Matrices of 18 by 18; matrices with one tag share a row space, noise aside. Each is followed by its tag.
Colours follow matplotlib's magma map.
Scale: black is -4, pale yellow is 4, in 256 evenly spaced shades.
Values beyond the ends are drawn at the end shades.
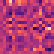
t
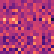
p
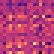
t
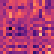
t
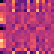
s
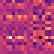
t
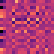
s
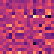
t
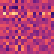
p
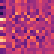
s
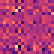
p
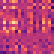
p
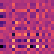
s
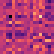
t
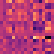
t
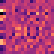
s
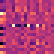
s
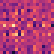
p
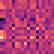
s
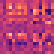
t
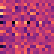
s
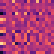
s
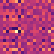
p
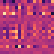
p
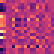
s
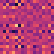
p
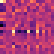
s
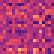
t
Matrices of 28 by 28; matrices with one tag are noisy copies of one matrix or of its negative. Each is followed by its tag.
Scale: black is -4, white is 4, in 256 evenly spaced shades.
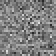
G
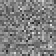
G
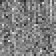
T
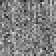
T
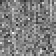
T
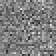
G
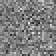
G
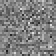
G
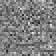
G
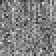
T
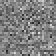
G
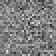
G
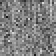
T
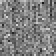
T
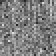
T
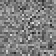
G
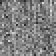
T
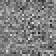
G
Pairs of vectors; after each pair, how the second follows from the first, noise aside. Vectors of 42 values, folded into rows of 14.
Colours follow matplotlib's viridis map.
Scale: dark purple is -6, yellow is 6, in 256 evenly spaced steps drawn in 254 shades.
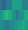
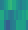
wrapped around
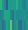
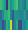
scaled up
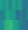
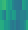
wrapped around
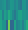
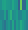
wrapped around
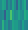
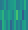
reversed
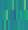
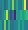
scaled up
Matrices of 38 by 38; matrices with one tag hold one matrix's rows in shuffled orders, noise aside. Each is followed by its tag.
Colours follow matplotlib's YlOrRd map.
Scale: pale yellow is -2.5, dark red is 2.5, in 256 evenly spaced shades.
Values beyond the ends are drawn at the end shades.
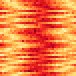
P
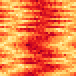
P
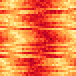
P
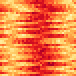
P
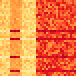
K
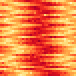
P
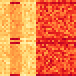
K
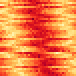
P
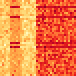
K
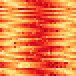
P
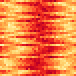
P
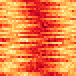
P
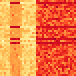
K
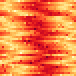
P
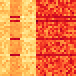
K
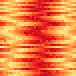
P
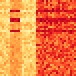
K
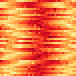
P
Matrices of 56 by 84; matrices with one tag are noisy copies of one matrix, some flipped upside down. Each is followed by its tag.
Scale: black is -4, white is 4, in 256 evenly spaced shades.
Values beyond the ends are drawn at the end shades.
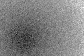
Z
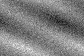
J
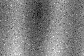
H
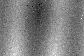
H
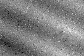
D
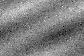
J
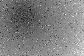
Z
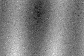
H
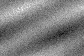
J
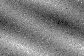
J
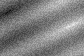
D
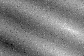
D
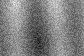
H
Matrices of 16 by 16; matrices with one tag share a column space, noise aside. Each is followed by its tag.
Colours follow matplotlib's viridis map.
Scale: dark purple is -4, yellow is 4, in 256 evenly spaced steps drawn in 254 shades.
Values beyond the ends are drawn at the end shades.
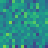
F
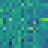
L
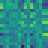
F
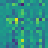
L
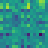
F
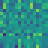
F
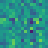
L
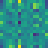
F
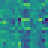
L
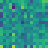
F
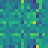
F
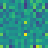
F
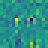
L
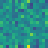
F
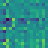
L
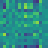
F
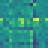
L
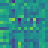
L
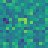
L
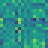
L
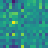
F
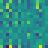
F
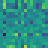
F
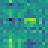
L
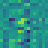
L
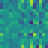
F
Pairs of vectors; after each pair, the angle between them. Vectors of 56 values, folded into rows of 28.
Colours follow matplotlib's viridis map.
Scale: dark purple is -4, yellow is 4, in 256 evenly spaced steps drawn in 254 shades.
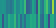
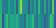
partly aligned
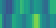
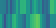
nearly parallel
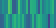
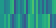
orthogonal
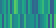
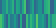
orthogonal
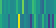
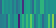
nearly opposite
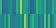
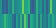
partly aligned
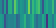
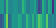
partly opposed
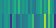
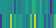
partly opposed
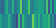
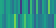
partly opposed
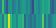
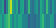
partly aligned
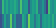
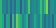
nearly opposite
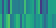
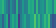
orthogonal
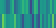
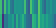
partly opposed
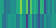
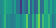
nearly opposite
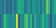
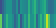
orthogonal
